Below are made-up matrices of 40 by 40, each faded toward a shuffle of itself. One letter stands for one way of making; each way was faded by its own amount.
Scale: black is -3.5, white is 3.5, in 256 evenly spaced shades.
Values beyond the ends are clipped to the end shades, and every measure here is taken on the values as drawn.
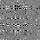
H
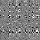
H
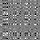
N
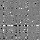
H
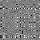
H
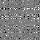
H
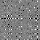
H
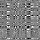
N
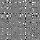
H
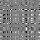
N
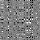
H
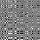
N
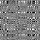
N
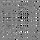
H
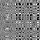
N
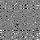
H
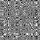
H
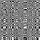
N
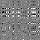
N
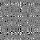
H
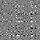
H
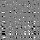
H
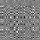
N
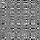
N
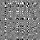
H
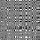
N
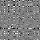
H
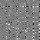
H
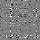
H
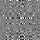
H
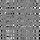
N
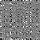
H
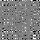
H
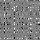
H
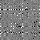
H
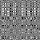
N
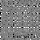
H
